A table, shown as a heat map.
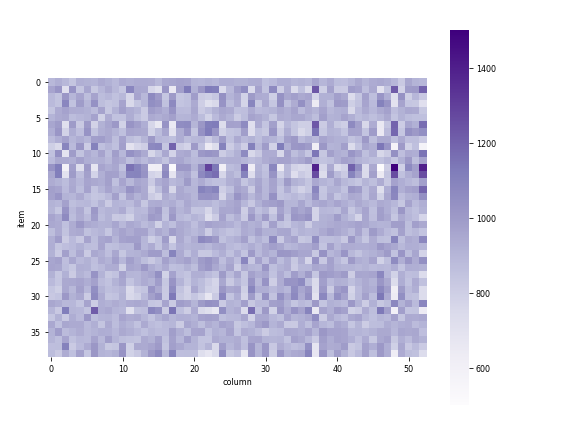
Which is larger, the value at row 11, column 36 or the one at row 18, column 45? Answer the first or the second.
the first
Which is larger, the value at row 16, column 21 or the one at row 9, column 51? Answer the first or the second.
the first
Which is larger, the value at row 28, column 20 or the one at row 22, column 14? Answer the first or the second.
the first
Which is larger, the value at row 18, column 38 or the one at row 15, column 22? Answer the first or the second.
the second
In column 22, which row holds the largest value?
12
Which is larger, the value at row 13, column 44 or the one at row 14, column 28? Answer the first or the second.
the second
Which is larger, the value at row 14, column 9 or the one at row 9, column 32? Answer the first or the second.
the second
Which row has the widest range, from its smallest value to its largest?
12
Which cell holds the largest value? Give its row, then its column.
12, 48
